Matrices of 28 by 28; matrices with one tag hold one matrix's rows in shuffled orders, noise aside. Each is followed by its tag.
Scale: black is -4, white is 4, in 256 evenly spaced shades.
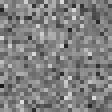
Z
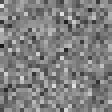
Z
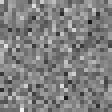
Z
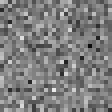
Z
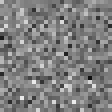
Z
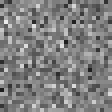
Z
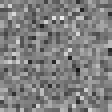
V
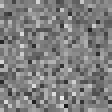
Z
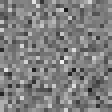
Z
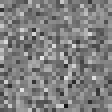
Z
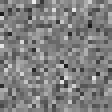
Z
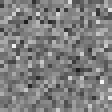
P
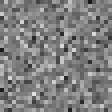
Z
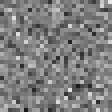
P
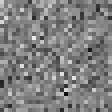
Z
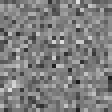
V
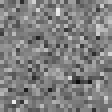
P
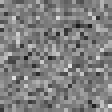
P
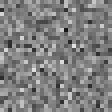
Z
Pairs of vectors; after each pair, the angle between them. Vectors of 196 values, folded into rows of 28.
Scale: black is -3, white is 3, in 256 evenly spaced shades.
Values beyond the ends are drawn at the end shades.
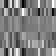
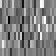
orthogonal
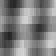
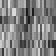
partly opposed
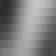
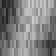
nearly parallel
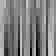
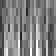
nearly opposite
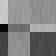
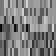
partly aligned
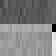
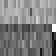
nearly opposite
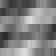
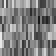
partly opposed
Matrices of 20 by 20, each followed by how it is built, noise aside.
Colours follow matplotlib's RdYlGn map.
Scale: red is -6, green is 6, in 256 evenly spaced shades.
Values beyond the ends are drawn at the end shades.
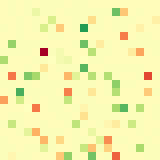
sparse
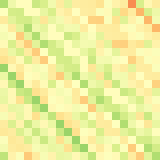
Toeplitz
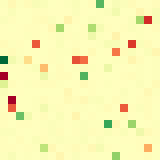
sparse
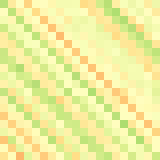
Toeplitz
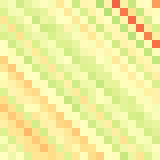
Toeplitz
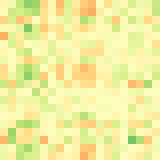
low rank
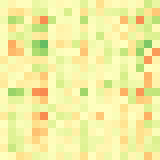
low rank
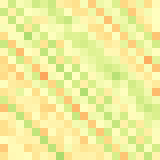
Toeplitz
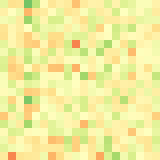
low rank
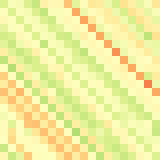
Toeplitz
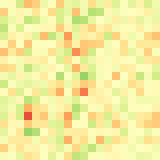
low rank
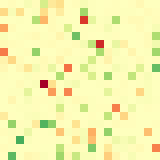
sparse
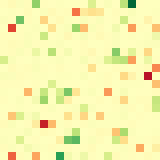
sparse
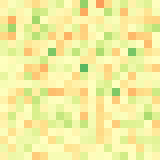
low rank
